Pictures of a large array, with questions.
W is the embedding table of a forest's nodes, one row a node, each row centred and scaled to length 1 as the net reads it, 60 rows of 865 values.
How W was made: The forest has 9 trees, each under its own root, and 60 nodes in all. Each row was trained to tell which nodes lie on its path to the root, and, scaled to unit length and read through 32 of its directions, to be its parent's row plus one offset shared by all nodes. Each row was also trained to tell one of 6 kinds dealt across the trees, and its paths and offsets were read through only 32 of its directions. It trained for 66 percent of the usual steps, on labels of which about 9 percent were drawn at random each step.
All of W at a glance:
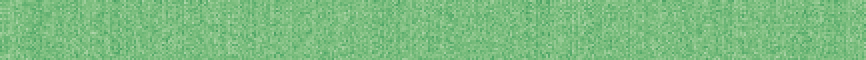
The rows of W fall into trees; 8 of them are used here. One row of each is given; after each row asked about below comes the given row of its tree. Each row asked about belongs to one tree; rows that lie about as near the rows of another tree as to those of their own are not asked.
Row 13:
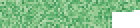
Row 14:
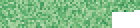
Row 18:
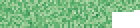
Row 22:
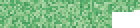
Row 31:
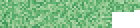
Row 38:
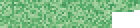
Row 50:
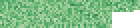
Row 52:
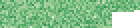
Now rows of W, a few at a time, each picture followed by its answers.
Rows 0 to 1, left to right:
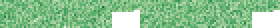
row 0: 52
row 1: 52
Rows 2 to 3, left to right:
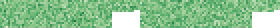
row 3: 18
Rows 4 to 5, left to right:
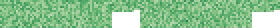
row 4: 22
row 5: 50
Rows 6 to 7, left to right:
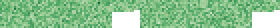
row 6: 18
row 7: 52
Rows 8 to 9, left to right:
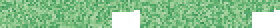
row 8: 13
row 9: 31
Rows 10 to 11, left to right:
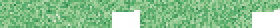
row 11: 52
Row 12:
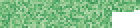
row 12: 14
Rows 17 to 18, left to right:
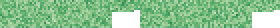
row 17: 14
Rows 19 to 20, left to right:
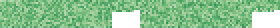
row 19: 13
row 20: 18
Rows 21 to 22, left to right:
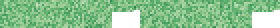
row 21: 52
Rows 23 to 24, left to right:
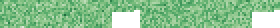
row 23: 52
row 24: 18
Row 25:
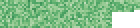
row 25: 31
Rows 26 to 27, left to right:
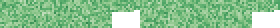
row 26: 22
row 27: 38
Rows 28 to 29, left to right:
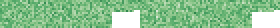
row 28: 38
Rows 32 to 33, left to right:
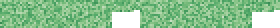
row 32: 22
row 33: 31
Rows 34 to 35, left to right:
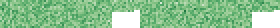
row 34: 18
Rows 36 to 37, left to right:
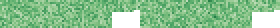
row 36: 31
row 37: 18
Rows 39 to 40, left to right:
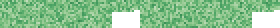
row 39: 13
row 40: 14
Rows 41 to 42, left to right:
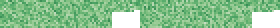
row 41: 14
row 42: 14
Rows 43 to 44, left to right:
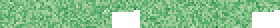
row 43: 52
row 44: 18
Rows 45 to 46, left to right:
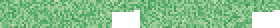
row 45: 50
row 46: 14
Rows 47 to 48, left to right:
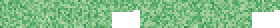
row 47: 22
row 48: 22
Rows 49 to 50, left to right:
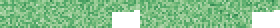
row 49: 31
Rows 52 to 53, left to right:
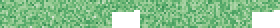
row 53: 52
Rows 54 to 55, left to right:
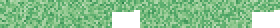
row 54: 50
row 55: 50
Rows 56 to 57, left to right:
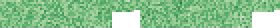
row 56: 13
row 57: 18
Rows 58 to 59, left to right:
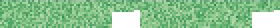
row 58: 38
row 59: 13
